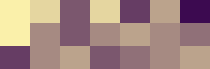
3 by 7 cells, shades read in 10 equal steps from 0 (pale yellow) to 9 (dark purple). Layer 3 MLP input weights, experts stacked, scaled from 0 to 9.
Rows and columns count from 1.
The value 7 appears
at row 1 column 5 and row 3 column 1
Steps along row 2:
up up down down up up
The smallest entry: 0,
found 2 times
